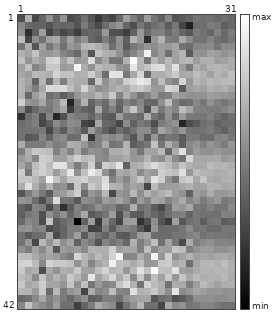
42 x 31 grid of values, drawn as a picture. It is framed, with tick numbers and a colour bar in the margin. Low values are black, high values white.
A vertical seam about 80% of the way across splits the table, and the right part is calmer. No overall slope runs across the table. Horizontal stripes repeat 3 times down the table. No row or column stands out. The values follow a bell shape.
